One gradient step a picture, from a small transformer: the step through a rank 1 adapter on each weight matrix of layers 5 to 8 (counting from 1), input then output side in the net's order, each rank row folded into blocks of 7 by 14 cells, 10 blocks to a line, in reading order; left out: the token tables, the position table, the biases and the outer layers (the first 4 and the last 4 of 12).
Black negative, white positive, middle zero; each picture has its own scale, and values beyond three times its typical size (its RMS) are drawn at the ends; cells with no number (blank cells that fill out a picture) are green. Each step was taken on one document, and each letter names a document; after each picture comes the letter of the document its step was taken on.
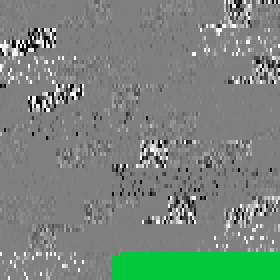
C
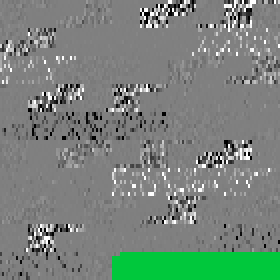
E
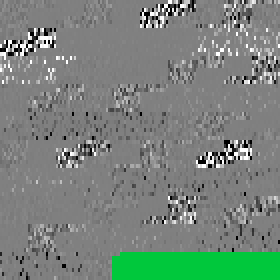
E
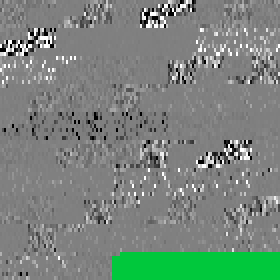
E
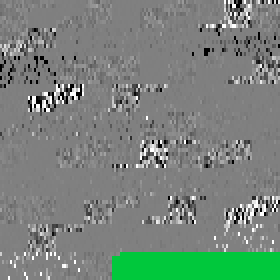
C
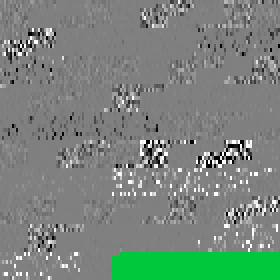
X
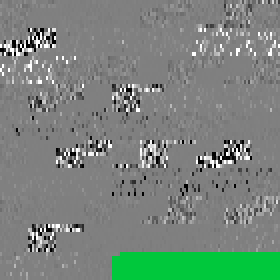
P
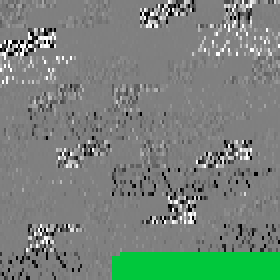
E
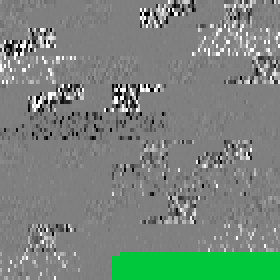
E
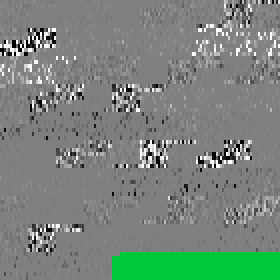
P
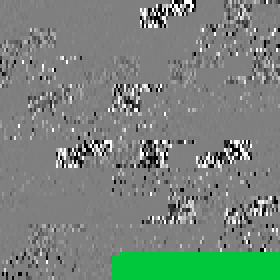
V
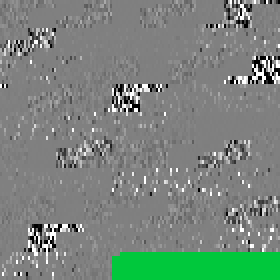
V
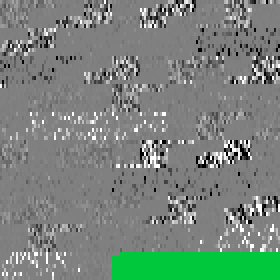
V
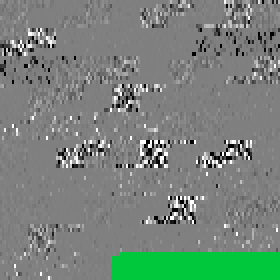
X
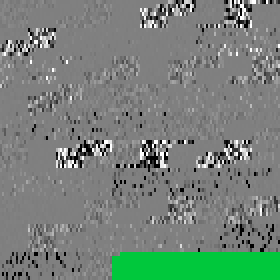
V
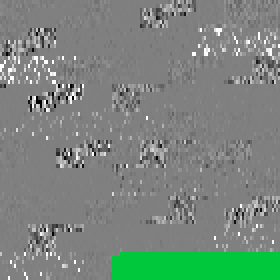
C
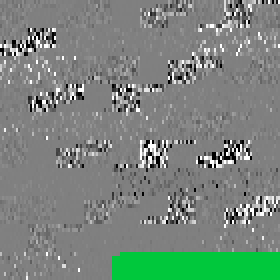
P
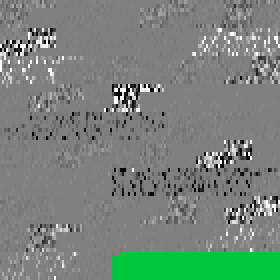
E
